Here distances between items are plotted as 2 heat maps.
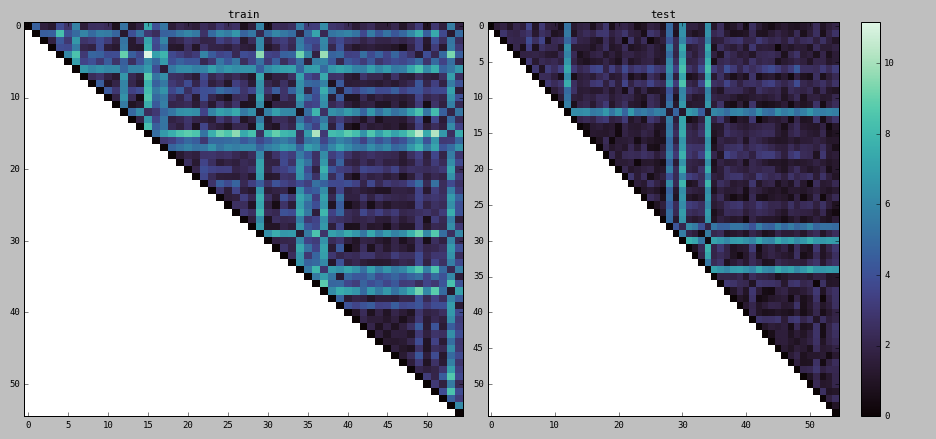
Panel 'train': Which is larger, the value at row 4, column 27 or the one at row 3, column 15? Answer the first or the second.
the second
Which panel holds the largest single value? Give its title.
train
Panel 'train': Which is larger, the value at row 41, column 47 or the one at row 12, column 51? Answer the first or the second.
the second
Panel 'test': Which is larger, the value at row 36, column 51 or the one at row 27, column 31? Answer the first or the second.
the second
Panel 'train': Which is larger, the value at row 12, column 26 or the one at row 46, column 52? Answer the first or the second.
the first
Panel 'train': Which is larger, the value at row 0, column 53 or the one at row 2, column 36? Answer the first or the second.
the first
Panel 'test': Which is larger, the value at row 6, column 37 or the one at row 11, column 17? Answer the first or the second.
the first
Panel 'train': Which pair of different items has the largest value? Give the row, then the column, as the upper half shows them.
4, 15
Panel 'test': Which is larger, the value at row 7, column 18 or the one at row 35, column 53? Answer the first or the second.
the first
